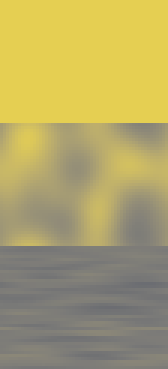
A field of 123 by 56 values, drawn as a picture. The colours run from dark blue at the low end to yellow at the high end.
The table splits into 3 rows of 1 panel. Panel 1,1: very high, flat. Panel 2,1: high, smooth. Panel 3,1: middling, streaked across, faint in contrast.
